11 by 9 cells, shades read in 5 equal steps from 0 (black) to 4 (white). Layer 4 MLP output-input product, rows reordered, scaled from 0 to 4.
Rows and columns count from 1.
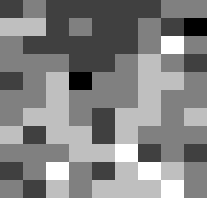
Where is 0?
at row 2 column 9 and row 5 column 4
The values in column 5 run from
1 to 3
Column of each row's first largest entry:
2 1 8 7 3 3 2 1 6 3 8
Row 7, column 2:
3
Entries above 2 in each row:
0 2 1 1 3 2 5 4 3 4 5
